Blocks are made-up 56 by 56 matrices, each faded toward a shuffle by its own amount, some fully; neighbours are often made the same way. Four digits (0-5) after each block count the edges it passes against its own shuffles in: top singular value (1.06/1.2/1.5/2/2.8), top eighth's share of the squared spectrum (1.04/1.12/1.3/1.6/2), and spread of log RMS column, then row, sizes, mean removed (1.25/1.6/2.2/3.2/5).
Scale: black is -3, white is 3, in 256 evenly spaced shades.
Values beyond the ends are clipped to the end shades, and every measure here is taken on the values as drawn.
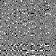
4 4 1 2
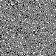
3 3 0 1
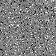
0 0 0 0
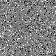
2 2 0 0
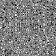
3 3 1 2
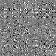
4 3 1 2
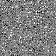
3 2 0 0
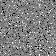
0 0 0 0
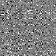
4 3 2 2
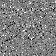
2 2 0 1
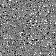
2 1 0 0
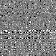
4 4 1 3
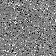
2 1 0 0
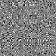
4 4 2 2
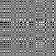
5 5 4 4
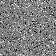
0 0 0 0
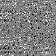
3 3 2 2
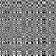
5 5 3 4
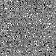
3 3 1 2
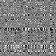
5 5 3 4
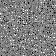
0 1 0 0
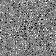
2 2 0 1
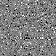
3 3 0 1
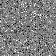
1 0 0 0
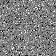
2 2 0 0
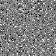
3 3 1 2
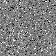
1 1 0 0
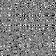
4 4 1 2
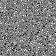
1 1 0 0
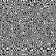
4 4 1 3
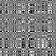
5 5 4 4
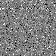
2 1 0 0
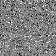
3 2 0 1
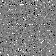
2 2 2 1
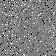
0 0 0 0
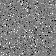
0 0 0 0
